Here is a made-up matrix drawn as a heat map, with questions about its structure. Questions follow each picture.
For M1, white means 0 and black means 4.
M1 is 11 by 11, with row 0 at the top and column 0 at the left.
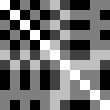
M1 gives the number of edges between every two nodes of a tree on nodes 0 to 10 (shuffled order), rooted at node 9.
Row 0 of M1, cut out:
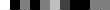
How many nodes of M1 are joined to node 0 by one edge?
1
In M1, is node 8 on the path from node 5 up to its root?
no
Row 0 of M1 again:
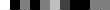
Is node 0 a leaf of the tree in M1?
yes
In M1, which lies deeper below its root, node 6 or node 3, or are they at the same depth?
node 3
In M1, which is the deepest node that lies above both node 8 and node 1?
6
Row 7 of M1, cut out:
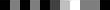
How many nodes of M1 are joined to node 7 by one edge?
1
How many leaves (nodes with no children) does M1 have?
8
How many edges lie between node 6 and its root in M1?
1
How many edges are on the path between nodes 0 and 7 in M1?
4
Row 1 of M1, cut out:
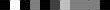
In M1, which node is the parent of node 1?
6
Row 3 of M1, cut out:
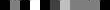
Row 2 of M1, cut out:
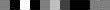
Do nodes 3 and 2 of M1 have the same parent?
no
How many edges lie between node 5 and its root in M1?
1
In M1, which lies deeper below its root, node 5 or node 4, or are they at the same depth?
node 4
